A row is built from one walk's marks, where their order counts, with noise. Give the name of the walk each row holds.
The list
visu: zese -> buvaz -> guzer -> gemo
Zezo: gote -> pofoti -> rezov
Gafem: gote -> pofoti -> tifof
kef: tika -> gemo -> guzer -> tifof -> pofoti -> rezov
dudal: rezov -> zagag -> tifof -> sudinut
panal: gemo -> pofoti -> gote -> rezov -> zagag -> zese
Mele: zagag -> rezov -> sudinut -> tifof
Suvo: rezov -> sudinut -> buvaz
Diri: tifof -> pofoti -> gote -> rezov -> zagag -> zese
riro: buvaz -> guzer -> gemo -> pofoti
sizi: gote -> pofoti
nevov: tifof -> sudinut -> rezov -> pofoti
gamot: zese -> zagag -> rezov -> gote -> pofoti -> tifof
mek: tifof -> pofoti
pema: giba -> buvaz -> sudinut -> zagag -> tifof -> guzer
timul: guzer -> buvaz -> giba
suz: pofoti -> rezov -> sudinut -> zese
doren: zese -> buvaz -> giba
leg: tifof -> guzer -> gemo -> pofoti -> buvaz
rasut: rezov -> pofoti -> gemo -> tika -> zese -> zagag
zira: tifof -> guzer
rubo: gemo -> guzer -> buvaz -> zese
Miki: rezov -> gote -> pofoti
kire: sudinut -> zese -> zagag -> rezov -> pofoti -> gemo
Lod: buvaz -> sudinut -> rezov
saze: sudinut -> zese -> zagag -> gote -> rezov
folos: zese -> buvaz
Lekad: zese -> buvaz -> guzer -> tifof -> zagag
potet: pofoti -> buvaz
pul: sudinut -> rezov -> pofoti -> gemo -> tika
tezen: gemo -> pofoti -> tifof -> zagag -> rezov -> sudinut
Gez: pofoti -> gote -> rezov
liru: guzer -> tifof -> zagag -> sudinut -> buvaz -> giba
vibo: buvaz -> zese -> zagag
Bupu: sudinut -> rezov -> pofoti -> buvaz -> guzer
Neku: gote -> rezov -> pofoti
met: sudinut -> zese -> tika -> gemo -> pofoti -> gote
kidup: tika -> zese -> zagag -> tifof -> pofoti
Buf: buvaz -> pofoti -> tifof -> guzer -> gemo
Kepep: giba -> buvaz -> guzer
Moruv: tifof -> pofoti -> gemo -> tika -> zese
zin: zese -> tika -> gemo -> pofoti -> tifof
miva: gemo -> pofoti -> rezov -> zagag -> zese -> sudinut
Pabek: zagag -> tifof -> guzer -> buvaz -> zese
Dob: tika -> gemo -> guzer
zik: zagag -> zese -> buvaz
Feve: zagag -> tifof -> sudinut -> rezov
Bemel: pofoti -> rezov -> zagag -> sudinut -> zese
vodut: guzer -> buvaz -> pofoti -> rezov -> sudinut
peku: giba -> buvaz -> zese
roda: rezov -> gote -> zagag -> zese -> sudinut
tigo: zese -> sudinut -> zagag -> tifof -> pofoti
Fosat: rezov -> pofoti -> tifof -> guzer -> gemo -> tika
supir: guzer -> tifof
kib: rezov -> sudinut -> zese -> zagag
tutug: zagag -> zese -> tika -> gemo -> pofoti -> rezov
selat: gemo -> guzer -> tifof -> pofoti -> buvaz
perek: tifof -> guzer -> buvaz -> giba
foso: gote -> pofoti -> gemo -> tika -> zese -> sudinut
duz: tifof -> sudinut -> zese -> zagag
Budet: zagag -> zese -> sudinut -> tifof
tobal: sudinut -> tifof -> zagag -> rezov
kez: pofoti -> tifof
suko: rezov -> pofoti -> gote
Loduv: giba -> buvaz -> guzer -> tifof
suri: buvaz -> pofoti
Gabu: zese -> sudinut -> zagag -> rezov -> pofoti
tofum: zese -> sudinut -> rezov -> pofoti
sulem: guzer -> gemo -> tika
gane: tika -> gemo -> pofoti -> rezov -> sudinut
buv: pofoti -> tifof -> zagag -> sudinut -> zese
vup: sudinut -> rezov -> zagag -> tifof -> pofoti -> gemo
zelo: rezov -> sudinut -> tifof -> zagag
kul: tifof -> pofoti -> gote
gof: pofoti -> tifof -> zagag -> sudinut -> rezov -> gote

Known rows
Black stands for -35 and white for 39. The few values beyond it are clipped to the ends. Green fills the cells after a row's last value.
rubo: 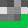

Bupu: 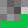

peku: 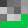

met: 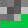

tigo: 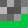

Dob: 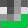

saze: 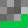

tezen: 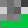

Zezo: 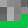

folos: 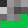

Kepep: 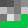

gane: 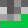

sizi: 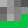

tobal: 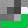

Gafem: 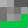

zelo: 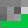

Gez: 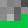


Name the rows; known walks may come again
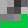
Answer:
kul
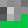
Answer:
Neku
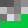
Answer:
Kepep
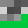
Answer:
Moruv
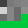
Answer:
visu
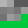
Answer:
Gafem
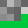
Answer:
Pabek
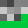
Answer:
timul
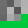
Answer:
Suvo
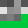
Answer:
rubo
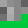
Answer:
Zezo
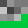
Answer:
kidup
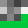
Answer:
supir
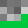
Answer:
pema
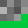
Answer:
tofum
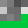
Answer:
leg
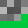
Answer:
tigo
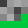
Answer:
vibo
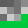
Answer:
Loduv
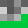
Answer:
gane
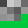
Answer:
zik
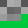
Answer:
tutug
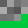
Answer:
Gabu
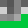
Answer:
kef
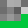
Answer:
Mele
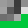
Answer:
nevov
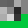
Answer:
suri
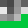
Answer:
Dob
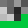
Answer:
potet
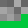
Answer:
rasut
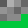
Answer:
gamot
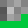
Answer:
roda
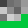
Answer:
peku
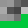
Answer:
gof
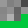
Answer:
Gez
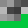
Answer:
buv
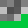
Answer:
met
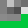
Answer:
Feve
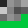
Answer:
folos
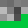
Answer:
Buf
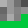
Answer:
sizi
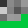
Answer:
doren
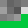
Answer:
pul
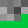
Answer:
suz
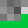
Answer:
Bupu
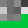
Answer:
tezen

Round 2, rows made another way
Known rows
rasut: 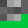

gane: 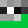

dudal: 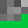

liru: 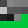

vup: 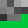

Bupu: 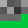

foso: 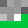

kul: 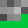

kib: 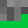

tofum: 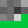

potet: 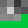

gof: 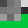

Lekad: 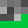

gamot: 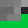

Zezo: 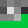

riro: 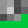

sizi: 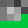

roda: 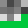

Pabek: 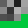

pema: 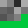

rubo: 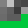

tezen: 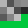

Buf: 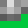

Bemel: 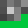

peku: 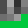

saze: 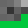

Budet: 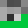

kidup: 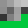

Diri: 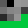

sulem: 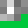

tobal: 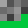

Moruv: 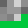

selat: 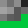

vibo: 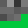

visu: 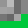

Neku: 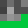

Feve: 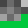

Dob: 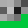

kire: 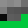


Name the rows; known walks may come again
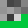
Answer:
Budet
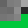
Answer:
gamot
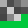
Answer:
miva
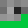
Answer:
pul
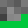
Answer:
suko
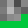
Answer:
kez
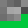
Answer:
mek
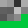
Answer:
pema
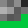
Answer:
selat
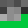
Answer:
Miki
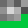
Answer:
Gafem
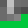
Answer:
suri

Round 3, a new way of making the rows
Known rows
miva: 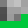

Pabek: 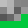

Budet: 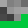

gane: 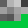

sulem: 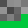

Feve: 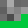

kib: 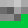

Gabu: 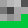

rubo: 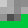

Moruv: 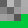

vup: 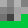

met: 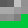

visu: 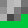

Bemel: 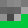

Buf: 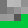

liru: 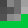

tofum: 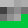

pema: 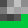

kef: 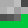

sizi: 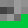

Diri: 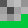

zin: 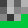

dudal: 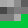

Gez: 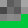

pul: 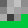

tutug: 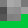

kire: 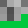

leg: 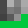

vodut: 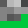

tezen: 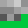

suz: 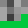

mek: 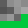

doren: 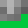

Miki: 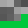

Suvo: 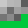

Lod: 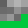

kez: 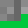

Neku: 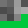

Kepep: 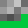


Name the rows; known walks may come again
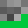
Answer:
Bemel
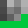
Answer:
leg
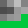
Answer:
kul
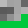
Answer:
tigo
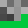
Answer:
Mele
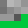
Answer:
Buf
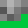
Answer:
folos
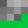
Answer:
Lod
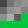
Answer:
suri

